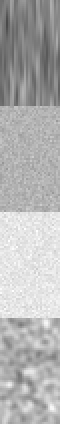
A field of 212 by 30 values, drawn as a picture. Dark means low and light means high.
It is made of 4 by 1 panels. Panel 1,1: middling, streaked downward. Panel 2,1: high, fine-grained, faint in contrast. Panel 3,1: very high, fine-grained, faint in contrast. Panel 4,1: high, blotchy.
